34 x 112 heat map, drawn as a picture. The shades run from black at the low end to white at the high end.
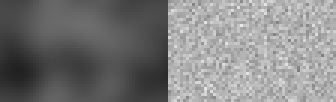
The table splits into one row of 2 panels. Panel 1,1: low, smooth. Panel 1,2: high, fine-grained.
